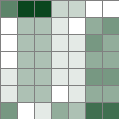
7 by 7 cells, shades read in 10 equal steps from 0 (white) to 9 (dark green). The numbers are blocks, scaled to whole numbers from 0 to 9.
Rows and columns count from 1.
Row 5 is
1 3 3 1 1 5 5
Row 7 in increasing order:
0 1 3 4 5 7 7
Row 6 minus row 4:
1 0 0 -1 0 0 0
